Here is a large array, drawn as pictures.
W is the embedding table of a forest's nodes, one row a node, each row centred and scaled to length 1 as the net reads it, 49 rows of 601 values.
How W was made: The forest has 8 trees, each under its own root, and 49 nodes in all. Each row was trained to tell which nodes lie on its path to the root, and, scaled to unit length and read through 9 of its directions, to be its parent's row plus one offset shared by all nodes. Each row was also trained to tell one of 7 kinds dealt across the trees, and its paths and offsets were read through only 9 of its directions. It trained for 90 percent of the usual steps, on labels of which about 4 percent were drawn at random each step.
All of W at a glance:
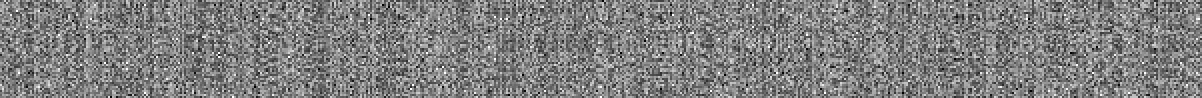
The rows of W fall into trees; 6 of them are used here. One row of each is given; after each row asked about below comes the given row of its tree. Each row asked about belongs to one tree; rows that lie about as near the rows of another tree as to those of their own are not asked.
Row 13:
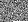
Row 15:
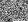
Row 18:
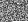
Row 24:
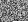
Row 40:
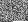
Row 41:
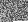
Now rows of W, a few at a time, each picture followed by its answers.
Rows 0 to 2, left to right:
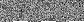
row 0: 41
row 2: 13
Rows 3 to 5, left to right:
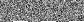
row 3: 41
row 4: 24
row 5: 24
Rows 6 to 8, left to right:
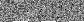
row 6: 18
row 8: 13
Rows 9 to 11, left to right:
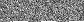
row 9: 13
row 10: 41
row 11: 13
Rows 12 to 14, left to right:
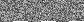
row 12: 24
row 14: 40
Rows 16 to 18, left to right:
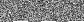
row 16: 41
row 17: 24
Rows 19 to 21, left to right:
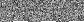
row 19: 13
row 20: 24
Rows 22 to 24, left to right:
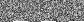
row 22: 15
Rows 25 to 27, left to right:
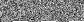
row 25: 24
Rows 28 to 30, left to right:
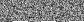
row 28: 40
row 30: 13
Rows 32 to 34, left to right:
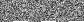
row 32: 40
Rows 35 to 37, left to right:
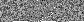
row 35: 24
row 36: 13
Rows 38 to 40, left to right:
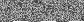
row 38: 24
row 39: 18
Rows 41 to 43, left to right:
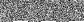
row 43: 24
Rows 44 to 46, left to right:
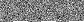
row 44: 13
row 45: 13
